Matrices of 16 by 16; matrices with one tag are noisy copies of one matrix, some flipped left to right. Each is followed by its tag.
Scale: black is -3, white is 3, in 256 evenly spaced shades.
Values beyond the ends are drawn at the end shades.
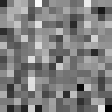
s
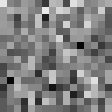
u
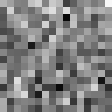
u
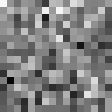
u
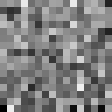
s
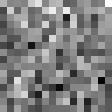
u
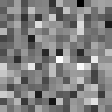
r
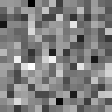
r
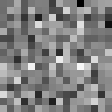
r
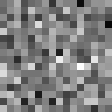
r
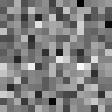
r
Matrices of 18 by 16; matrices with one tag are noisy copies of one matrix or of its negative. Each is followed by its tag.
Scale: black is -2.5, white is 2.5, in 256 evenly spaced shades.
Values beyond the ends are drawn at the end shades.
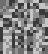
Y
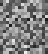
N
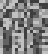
Y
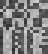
Y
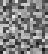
N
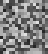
N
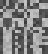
Y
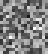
N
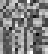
Y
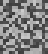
N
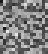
N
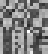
Y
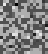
N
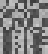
Y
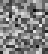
N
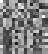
Y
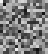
N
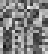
Y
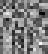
Y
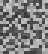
N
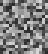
N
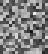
N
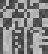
Y
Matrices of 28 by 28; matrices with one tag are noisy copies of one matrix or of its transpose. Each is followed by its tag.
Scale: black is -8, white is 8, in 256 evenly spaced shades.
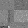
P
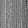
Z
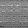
Z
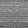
Z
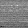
Z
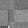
P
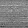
Z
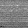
Z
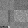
P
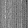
Z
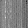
Z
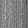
Z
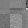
P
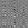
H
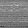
Z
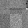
P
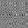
H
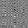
H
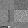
P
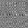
H
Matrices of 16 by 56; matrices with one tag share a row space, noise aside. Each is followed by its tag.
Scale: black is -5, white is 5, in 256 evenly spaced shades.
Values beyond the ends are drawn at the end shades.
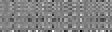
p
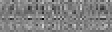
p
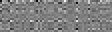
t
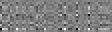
t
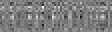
p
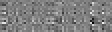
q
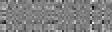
q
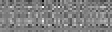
p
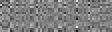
t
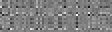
t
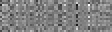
t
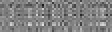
p
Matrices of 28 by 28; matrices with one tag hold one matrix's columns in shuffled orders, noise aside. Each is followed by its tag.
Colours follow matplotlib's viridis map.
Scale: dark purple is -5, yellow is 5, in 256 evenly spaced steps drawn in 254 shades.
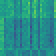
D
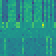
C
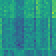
D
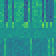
C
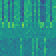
C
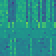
C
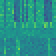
C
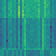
D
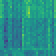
D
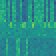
C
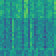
D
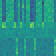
C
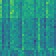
D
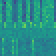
C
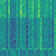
D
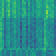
D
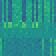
C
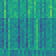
D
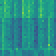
D
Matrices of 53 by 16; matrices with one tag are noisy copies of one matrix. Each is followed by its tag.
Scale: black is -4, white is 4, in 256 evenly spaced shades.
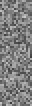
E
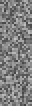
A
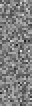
A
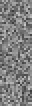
A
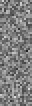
A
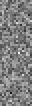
E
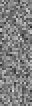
A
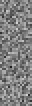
A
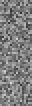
A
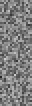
A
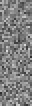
E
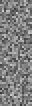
A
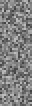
A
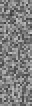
A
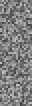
A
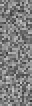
A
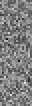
E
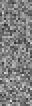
E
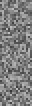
E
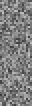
E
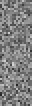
E
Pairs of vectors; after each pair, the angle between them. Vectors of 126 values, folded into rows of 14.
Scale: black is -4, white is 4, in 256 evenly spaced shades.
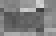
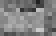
nearly opposite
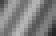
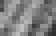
nearly parallel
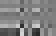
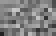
partly aligned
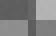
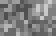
partly aligned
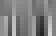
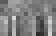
nearly parallel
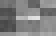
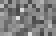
orthogonal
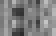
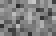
orthogonal
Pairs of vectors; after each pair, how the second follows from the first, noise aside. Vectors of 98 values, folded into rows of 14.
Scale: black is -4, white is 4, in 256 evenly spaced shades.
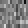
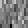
shuffled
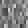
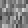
shuffled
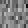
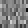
shuffled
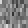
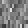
shuffled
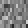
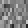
copied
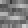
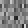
sign-scrambled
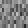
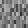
copied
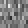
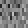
sign-scrambled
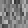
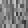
shuffled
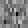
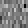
shuffled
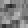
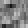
copied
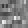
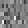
sign-scrambled
